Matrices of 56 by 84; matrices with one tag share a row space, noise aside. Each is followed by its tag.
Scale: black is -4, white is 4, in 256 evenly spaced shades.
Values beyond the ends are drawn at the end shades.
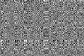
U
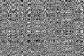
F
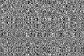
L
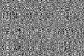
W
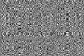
W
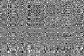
F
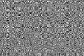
W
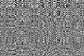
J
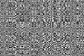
J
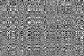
F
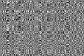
W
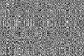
W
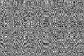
U
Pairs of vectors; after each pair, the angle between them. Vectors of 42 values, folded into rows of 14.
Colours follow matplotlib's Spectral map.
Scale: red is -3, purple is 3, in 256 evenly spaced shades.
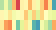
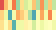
orthogonal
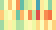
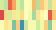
partly aligned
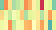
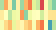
nearly parallel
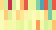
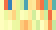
nearly opposite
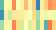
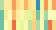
nearly parallel
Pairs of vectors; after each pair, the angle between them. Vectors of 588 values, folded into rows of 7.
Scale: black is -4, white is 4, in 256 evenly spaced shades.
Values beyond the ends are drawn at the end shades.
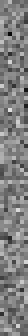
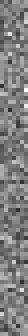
nearly opposite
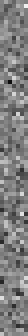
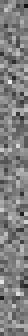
nearly opposite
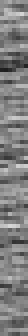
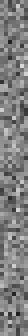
orthogonal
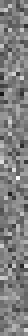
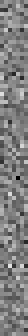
nearly opposite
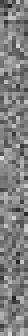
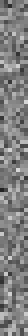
partly aligned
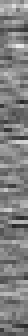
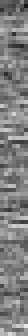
nearly opposite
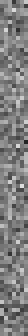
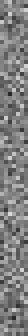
partly aligned
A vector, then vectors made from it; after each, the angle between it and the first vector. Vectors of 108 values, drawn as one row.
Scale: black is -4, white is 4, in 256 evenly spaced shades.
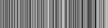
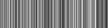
nearly opposite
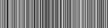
orthogonal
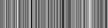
partly opposed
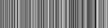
nearly parallel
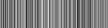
partly aligned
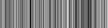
partly aligned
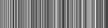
nearly opposite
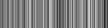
partly opposed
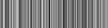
orthogonal
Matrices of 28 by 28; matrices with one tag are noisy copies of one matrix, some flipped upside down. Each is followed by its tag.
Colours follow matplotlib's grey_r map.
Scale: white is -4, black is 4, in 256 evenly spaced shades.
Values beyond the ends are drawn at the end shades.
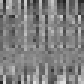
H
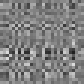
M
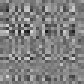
M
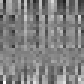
H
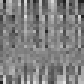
H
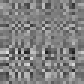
M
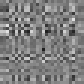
M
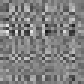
M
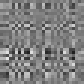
M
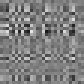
M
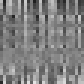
H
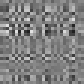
M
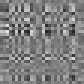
M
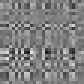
M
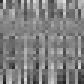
H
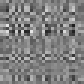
M
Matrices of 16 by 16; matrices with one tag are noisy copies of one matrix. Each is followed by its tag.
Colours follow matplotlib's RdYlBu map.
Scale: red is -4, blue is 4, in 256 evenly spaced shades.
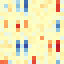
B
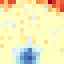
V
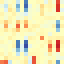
B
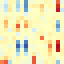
B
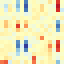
B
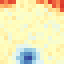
V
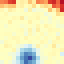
V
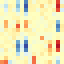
B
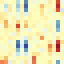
B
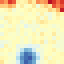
V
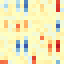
B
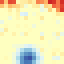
V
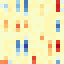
B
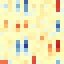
B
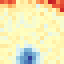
V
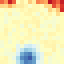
V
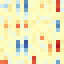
B
